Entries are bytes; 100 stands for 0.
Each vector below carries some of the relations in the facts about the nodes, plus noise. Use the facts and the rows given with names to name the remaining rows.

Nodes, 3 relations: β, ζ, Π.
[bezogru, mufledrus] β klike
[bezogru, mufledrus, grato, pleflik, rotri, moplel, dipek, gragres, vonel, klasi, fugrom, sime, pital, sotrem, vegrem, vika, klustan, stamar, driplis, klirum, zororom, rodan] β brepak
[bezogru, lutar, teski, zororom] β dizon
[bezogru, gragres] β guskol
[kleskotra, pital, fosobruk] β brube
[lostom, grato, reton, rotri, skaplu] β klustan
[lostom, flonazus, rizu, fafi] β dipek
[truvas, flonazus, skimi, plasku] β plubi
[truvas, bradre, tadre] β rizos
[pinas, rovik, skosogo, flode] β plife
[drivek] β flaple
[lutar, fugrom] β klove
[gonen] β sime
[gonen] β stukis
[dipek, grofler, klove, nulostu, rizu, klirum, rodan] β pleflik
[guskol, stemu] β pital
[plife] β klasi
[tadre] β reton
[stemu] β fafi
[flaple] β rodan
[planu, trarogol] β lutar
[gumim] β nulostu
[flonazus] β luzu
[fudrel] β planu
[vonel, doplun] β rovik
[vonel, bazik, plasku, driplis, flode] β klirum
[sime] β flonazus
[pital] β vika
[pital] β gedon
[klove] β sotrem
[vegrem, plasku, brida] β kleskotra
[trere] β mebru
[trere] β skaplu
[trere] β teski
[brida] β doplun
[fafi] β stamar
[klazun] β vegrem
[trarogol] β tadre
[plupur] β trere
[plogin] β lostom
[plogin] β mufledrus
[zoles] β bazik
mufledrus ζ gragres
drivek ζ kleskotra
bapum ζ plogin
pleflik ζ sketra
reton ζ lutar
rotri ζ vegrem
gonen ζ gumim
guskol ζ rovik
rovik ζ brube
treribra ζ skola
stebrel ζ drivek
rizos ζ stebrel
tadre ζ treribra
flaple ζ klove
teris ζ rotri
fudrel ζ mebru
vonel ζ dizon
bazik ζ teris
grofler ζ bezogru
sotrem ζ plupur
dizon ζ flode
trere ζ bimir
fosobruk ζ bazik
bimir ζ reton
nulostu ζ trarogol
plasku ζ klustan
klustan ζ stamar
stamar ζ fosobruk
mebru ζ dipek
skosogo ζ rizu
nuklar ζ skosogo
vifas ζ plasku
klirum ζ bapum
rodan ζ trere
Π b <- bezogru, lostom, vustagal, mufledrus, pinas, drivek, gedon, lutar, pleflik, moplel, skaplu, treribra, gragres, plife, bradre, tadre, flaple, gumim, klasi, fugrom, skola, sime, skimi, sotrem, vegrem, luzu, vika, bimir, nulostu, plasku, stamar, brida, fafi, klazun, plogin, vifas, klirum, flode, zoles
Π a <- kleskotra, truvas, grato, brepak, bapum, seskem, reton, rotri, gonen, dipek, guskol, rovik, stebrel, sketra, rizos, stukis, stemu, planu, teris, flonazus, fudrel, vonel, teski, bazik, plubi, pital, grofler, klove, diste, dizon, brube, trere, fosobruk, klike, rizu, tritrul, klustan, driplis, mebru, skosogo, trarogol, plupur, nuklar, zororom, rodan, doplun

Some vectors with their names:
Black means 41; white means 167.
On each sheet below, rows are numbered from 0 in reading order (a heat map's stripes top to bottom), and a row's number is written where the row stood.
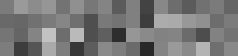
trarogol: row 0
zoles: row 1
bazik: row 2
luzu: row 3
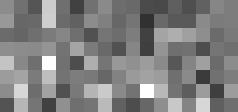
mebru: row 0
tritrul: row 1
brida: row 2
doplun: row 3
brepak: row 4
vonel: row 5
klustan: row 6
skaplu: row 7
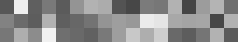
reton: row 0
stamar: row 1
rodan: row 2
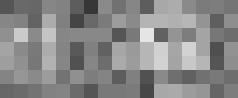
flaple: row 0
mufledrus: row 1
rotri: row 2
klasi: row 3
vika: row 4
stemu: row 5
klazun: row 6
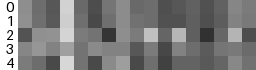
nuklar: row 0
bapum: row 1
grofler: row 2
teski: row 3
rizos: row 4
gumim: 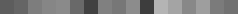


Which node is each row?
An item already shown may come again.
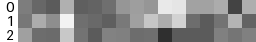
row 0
stamar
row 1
rodan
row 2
brube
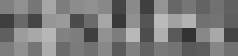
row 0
kleskotra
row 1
drivek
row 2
rizu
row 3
gonen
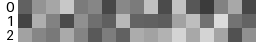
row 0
klove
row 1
lostom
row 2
klasi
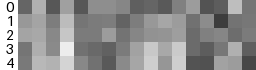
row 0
trere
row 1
vonel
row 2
zororom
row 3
rodan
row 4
dipek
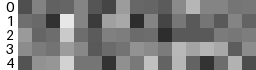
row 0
tadre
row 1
stebrel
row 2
brube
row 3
bezogru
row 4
grofler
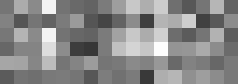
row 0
rodan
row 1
plife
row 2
rodan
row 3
pleflik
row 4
pital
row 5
lutar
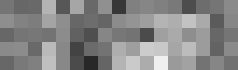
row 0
fosobruk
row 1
vegrem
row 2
plogin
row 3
sotrem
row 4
klirum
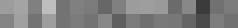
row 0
vonel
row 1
guskol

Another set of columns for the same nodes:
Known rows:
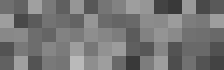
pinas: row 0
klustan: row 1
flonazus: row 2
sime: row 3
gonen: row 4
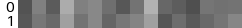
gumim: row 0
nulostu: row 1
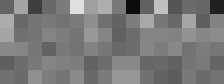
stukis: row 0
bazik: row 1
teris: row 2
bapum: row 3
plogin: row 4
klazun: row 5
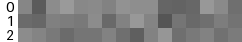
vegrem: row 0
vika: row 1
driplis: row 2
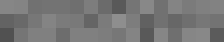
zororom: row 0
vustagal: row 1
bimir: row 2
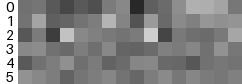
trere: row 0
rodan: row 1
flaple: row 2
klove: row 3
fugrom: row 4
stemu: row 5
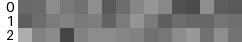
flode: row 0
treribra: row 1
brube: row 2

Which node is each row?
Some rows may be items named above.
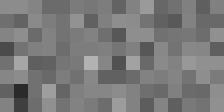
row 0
vonel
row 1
klasi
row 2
grofler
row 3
bimir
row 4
rodan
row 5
klove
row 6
vifas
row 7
stamar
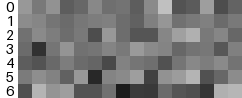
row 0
skosogo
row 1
driplis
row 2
reton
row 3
plasku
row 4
skaplu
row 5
rizos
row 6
fudrel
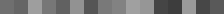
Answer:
pinas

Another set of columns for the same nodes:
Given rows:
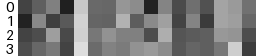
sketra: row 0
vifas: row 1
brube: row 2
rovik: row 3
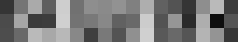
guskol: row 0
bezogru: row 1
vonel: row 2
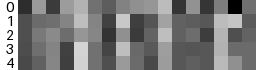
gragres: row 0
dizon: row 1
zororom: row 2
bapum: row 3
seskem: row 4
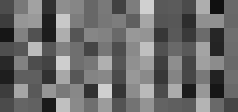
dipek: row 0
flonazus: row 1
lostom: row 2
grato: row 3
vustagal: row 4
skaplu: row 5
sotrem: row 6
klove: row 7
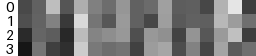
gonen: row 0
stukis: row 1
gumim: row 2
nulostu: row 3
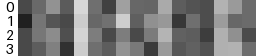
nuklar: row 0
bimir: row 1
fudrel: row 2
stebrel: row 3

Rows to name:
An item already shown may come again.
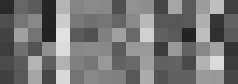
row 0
gumim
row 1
rizu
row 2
grofler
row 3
flode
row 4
gonen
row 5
brube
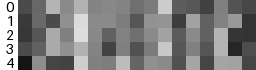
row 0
pital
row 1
flode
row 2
bazik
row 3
driplis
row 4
flaple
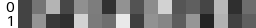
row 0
rodan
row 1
lutar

